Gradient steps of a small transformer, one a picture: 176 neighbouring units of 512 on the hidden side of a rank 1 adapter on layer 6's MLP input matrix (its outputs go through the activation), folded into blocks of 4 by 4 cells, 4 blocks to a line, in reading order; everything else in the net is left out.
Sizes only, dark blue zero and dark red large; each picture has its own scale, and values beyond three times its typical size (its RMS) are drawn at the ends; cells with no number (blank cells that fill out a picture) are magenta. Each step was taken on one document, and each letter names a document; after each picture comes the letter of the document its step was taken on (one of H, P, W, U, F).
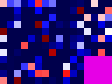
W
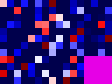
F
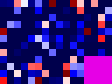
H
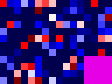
H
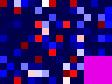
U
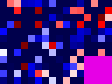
W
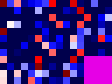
H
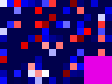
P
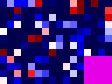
W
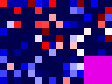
U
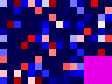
H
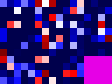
F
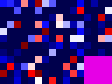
F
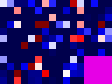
P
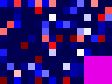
W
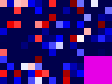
P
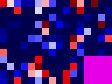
P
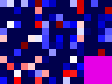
F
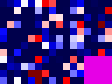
F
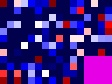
W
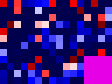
H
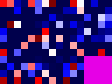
W
